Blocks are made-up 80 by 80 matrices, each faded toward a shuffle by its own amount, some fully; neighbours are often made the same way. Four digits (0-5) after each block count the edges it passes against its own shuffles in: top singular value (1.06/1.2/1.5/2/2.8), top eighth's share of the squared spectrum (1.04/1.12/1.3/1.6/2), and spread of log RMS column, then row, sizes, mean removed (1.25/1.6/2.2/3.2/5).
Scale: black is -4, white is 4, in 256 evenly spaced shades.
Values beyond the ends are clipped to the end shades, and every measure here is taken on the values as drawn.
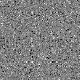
3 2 1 1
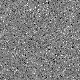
2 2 0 0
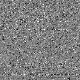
1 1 0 2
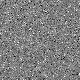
0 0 0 0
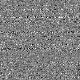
1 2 0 3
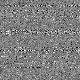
2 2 0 3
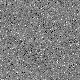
0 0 0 0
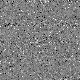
1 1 0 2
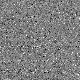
1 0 0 1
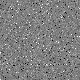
2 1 0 0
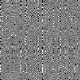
4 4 3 2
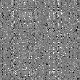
4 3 2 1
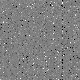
3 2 1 0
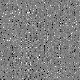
3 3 2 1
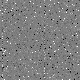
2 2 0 0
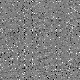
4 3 2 1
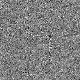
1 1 2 0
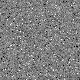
0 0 0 0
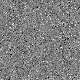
0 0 1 0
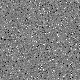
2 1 0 0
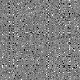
4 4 2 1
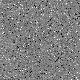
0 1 0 0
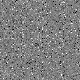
3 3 1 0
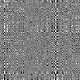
5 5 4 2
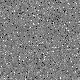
0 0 0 0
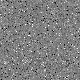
1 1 0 0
